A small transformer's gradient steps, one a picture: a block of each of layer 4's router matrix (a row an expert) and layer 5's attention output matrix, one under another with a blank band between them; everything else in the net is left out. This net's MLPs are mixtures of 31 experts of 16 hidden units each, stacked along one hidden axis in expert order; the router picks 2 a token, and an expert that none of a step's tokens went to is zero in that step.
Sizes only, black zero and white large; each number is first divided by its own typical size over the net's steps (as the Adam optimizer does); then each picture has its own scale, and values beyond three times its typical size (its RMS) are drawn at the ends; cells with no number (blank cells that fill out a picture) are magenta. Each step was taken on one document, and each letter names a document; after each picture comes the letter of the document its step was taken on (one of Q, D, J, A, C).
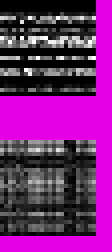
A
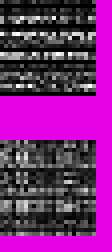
A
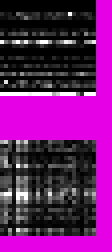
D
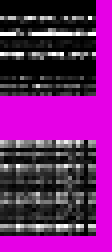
A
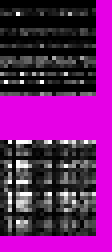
D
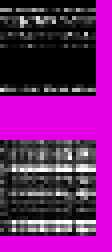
A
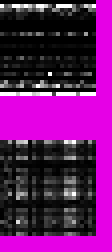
D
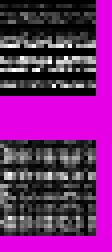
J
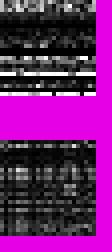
D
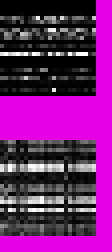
A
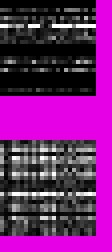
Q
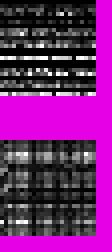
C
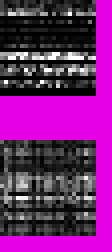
C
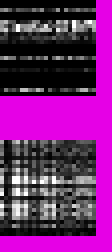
Q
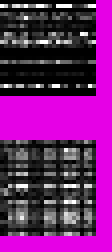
C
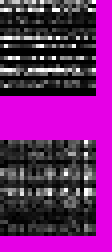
C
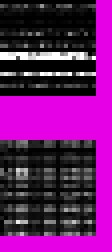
D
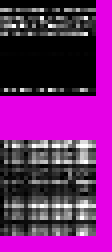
Q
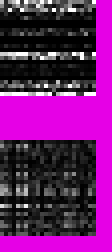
D
